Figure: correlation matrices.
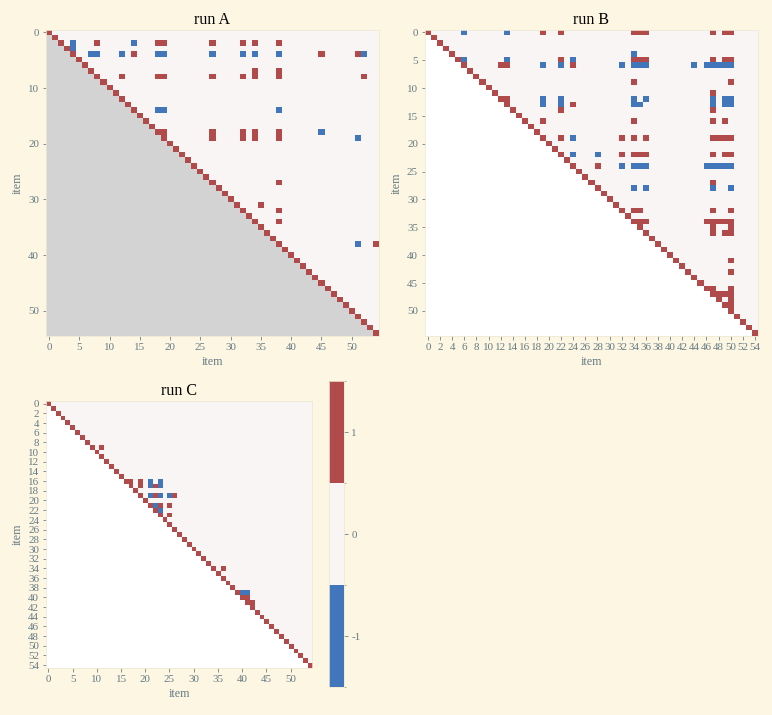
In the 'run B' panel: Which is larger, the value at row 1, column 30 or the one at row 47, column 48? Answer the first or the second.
the second
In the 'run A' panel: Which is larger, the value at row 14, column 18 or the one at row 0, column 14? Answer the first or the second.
the second
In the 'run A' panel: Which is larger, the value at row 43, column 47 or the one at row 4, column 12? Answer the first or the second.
the first
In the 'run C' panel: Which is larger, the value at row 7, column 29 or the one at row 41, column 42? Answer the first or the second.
the second
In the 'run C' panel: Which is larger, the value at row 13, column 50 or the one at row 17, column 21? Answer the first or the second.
the first
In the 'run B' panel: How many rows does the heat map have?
55
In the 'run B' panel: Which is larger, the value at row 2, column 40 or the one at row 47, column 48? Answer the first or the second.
the second
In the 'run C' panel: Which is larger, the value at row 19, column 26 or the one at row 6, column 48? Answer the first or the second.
the first
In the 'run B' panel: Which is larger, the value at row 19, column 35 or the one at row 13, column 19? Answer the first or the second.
the first
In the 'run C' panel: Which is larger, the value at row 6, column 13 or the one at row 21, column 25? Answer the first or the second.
the second
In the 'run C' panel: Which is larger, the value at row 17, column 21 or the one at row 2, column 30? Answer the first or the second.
the second
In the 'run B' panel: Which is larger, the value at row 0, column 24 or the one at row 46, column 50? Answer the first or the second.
the second
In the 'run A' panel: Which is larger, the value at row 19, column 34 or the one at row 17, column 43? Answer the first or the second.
the first
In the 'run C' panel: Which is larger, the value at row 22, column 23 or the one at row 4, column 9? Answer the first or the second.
the second
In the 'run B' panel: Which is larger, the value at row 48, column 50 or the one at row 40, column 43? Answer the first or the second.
the first
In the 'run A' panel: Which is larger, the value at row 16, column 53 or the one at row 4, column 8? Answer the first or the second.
the first
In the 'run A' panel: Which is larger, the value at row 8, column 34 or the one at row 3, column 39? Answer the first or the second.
the first
